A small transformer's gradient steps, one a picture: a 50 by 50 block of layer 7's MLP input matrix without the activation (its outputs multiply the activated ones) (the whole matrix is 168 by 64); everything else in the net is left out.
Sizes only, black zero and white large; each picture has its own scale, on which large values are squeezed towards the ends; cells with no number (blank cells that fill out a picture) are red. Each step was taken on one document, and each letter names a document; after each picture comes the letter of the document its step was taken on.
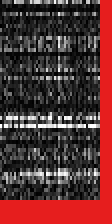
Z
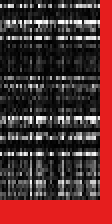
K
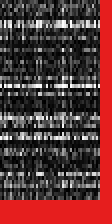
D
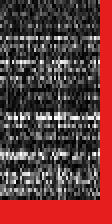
Z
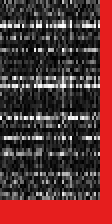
D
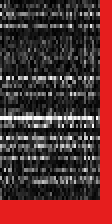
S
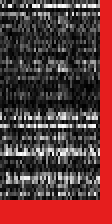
Z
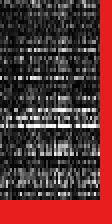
Z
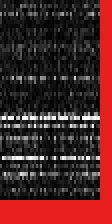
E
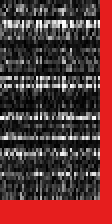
D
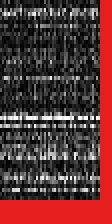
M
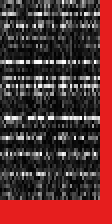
D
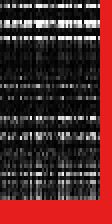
K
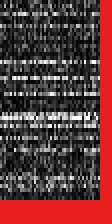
M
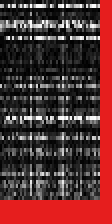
K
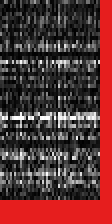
Z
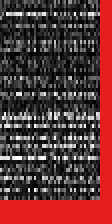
E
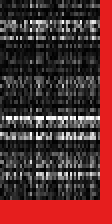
K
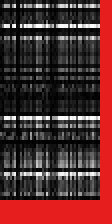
K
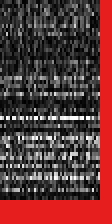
E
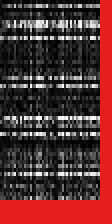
K
